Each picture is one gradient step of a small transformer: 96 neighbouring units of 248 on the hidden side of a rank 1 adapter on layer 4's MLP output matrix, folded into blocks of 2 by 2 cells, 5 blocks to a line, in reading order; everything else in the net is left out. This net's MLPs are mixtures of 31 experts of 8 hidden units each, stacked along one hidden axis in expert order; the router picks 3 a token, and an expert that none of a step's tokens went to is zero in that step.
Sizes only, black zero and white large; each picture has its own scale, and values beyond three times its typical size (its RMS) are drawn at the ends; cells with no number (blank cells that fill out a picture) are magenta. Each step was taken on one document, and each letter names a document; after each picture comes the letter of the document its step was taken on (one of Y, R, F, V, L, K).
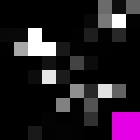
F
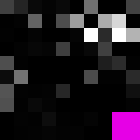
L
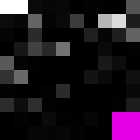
L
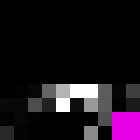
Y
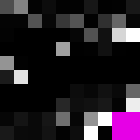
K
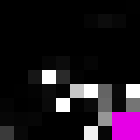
Y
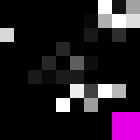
F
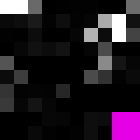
L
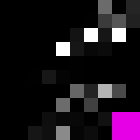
F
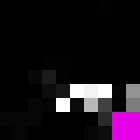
Y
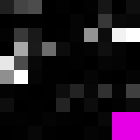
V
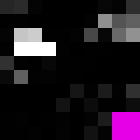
V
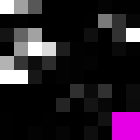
V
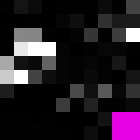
V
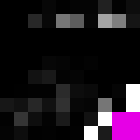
K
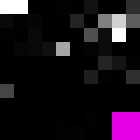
L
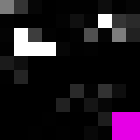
V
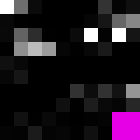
V
